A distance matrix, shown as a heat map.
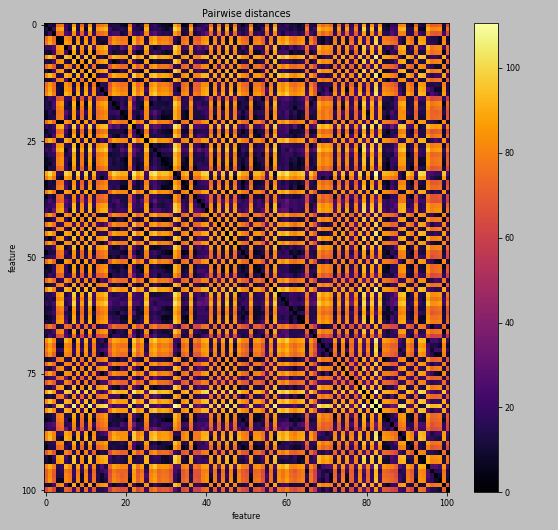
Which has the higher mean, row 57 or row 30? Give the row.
57
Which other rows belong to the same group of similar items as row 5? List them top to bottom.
0, 1, 2, 6, 8, 10, 12, 16, 17, 18, 19, 20, 22, 23, 24, 26, 27, 28, 29, 30, 31, 34, 35, 37, 38, 39, 40, 42, 44, 46, 48, 49, 50, 52, 53, 54, 56, 58, 59, 60, 61, 62, 63, 64, 66, 67, 72, 74, 76, 78, 80, 82, 84, 85, 86, 87, 90, 91, 93, 94, 99
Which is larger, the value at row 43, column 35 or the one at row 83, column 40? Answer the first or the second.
the second
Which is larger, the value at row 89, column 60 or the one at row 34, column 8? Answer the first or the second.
the first
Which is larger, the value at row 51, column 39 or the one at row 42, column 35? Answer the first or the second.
the first
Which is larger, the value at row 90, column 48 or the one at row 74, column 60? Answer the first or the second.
the second
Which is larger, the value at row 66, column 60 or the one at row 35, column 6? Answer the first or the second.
the first
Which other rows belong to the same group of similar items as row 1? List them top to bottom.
0, 2, 5, 6, 8, 10, 12, 16, 17, 18, 19, 20, 22, 23, 24, 26, 27, 28, 29, 30, 31, 34, 35, 37, 38, 39, 40, 42, 44, 46, 48, 49, 50, 52, 53, 54, 56, 58, 59, 60, 61, 62, 63, 64, 66, 67, 72, 74, 76, 78, 80, 82, 84, 85, 86, 87, 90, 91, 93, 94, 99
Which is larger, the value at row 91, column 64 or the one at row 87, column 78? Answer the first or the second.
the second
